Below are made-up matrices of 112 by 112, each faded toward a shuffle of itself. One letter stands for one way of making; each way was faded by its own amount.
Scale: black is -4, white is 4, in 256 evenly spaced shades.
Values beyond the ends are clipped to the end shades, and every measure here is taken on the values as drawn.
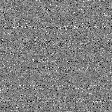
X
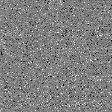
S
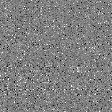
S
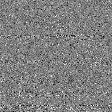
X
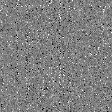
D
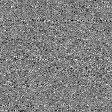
X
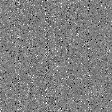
D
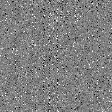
D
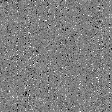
D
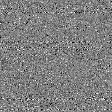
X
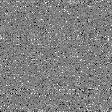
S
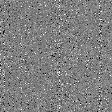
D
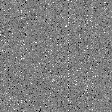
D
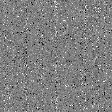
D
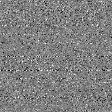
X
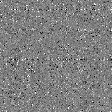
S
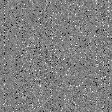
D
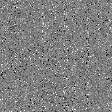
D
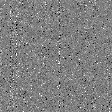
D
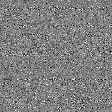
X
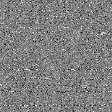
X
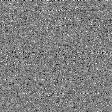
X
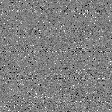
S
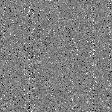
D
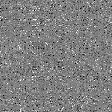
S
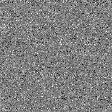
X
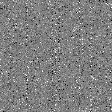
D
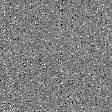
D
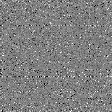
S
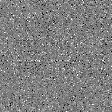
S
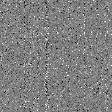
D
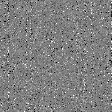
D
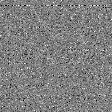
X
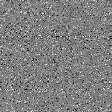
S
